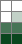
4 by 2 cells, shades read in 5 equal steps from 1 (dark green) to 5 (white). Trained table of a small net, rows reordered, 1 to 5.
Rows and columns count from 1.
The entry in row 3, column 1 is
2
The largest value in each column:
5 5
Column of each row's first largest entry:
1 1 1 1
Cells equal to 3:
0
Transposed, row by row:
5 5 2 1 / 5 4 2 1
